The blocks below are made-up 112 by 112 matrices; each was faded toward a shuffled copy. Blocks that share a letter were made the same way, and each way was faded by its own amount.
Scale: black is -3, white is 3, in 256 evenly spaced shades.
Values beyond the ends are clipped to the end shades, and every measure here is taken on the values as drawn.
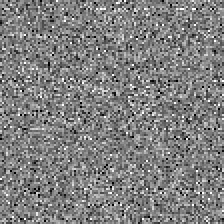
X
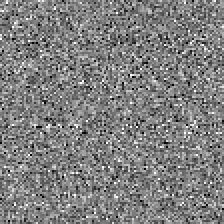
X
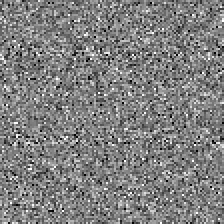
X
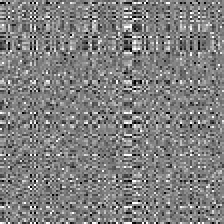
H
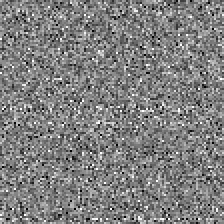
X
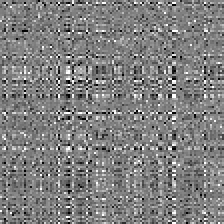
H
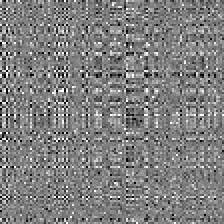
H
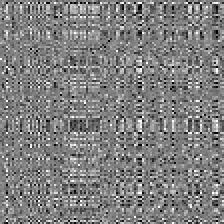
H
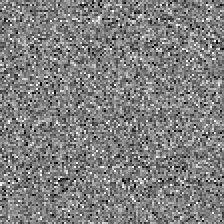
X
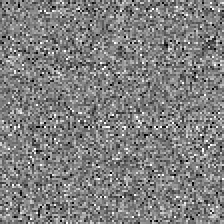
X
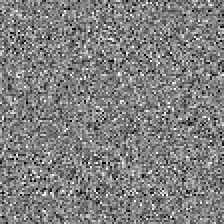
X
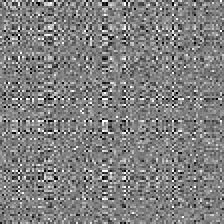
H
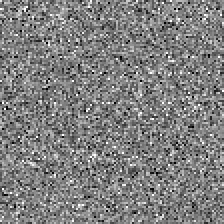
X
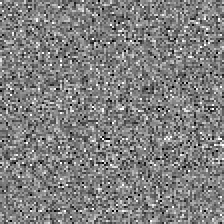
X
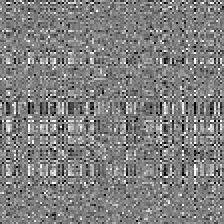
H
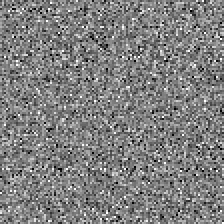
X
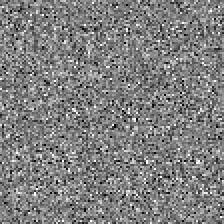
X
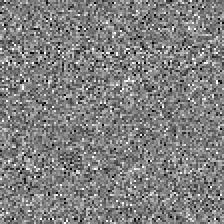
X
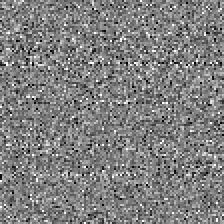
X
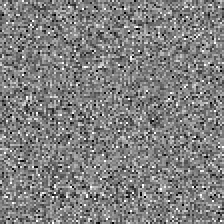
X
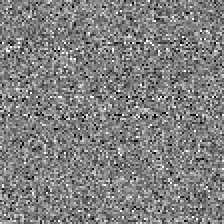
X
